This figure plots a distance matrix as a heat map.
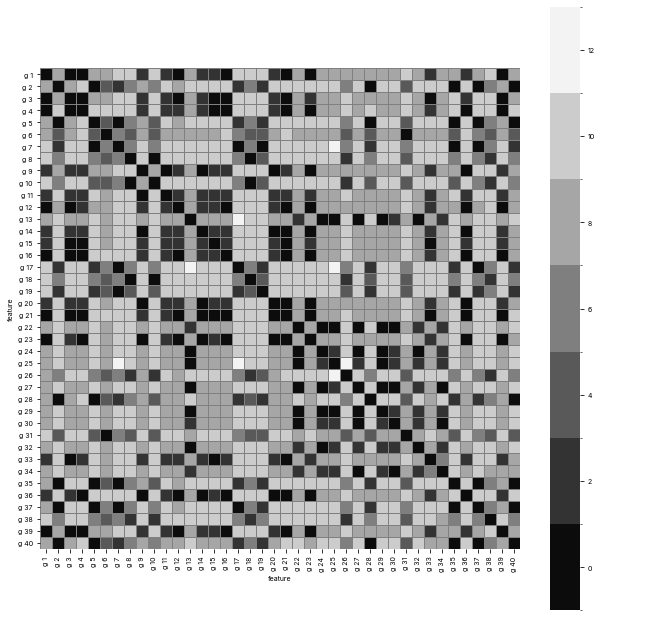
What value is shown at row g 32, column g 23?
8
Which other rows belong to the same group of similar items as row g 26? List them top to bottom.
g 8, g 10, g 18, g 38
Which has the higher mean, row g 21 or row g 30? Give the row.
g 30
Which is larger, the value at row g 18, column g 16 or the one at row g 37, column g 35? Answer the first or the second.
the first
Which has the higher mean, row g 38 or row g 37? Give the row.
g 38
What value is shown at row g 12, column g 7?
10
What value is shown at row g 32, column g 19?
10
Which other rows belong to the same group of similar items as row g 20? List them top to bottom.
g 1, g 3, g 4, g 9, g 11, g 12, g 14, g 15, g 16, g 21, g 23, g 33, g 36, g 39
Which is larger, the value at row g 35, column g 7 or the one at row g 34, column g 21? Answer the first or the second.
the second
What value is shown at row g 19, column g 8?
4
